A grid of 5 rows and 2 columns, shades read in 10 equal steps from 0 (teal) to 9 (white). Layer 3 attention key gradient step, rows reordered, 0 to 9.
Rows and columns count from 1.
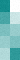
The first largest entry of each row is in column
2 2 2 1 1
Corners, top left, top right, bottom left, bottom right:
0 9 6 1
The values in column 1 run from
0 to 6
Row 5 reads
6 1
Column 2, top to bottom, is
9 7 5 4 1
